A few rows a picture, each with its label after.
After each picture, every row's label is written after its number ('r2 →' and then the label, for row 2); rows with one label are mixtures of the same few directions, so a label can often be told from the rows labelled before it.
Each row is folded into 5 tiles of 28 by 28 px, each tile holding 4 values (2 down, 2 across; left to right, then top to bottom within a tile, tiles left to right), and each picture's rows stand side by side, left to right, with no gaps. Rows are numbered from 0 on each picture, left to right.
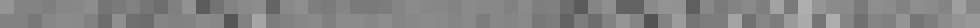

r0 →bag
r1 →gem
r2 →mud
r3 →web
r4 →gem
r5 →bag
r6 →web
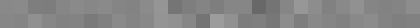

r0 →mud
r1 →web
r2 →gem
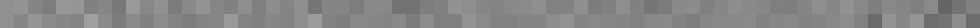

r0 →gem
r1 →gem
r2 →web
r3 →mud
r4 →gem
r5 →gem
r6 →bag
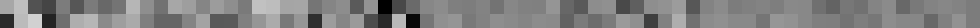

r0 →mud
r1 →web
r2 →bag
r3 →mud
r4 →gem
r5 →web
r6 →gem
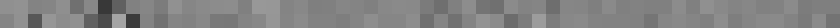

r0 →bag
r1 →web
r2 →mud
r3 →gem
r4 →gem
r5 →bag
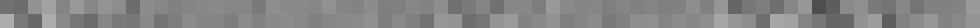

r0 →mud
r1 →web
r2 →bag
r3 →mud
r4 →mud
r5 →web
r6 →mud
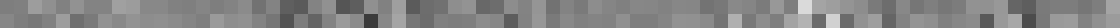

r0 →web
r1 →web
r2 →gem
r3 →gem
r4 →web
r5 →bag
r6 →mud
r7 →mud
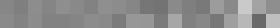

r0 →bag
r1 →bag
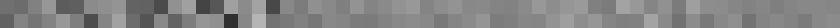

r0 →gem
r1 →gem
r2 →web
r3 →web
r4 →gem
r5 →mud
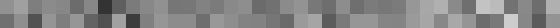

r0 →bag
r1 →web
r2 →mud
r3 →gem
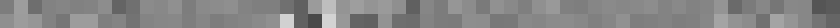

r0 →web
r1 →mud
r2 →mud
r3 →web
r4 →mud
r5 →web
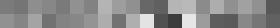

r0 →bag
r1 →mud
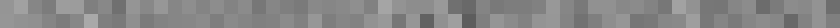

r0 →gem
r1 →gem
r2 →bag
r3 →mud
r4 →web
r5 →gem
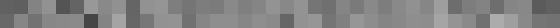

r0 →gem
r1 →mud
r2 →mud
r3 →web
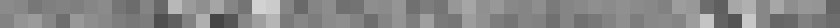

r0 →web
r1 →web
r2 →gem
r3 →mud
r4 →web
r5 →mud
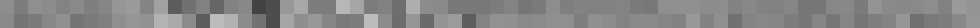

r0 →web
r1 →web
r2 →gem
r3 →mud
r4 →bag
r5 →bag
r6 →web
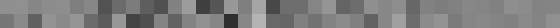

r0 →bag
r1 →gem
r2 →gem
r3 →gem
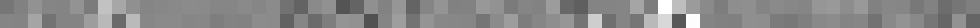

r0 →bag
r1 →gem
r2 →gem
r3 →gem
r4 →bag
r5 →web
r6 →bag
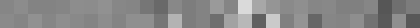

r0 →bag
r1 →bag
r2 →bag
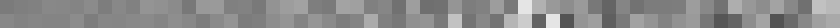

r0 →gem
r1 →gem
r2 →gem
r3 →bag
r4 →mud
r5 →web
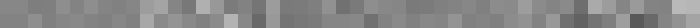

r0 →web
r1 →gem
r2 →gem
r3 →bag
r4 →web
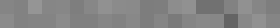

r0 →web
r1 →gem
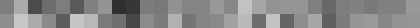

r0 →web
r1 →bag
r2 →mud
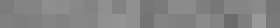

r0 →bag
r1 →gem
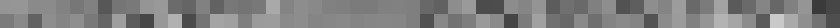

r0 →bag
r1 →mud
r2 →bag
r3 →gem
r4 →gem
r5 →web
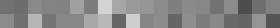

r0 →bag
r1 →bag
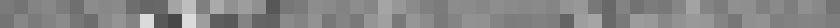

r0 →gem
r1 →mud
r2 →bag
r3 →mud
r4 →mud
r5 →mud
